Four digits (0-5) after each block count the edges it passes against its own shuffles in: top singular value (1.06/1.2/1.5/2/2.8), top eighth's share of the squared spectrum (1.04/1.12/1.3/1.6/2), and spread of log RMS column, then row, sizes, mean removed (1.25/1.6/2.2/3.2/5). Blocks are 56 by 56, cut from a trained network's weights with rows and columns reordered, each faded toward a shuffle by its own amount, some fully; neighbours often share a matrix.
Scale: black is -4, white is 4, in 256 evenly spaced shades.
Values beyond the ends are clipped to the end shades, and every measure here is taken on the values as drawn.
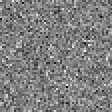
0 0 0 0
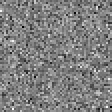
0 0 0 0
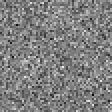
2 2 0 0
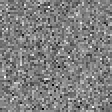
0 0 0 0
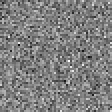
1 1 0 0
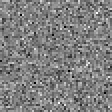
0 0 0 0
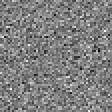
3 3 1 1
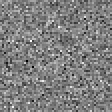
0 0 0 0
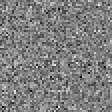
2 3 1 2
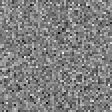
0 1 0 0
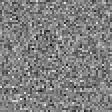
2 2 0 0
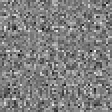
3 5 2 3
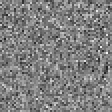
2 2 1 0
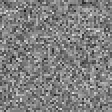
1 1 0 0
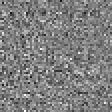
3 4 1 2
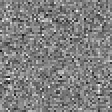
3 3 1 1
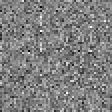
2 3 2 1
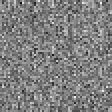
3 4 2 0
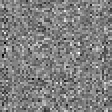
3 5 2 1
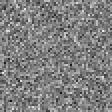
0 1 0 0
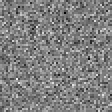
1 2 0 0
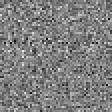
3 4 1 2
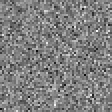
1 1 0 0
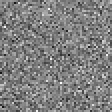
1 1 0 0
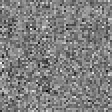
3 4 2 1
